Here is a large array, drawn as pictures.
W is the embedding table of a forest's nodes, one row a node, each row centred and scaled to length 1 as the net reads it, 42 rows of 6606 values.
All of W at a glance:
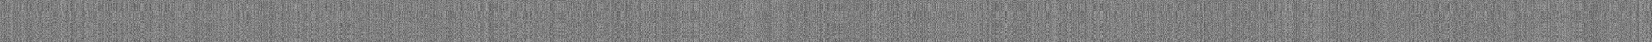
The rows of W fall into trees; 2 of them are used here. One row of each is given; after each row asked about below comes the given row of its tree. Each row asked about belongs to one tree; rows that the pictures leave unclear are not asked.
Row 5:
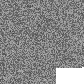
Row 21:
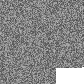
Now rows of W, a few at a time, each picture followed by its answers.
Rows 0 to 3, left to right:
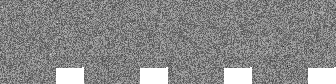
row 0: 21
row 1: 5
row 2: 21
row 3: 5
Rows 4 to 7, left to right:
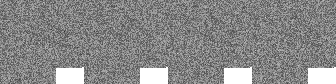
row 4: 5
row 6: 5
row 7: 5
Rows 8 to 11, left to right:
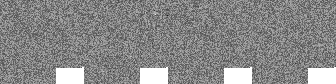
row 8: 5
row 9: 5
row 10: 5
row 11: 21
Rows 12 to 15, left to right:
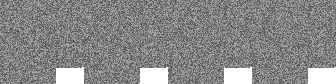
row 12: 21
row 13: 21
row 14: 21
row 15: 21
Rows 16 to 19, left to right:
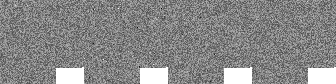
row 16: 21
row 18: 21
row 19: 21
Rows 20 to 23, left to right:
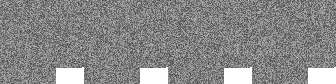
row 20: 5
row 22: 21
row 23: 5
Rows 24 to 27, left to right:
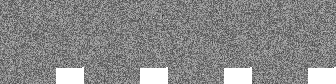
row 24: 5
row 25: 5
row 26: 5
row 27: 5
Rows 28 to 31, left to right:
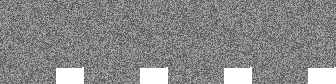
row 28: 21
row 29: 5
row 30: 5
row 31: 21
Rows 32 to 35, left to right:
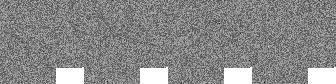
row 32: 21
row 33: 5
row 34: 5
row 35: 21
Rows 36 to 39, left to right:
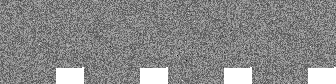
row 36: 21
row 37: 21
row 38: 5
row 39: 5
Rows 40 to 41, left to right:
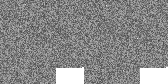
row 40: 5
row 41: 5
